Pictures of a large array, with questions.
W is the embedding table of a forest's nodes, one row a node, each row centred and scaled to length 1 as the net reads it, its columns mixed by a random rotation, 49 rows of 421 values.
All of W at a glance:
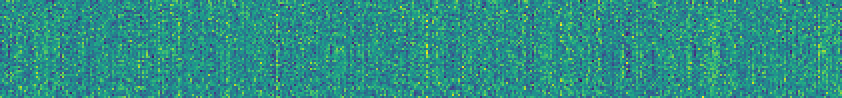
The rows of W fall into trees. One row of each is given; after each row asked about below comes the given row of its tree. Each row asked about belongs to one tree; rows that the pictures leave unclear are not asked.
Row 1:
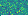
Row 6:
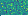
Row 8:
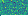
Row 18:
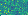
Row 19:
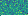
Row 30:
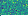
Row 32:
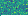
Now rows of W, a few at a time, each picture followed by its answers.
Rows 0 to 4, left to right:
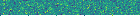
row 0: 1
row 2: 6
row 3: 1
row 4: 18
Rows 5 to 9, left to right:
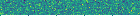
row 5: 8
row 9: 1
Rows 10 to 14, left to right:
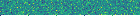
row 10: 30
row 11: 18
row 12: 18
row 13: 30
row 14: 18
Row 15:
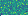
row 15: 32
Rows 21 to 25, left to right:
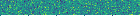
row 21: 19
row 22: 30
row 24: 6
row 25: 30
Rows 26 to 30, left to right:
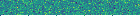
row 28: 30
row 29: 18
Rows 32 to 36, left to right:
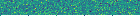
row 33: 30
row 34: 18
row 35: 30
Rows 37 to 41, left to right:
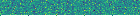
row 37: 8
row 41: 8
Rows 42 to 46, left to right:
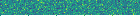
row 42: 19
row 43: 30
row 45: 18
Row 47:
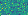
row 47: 18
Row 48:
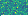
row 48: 32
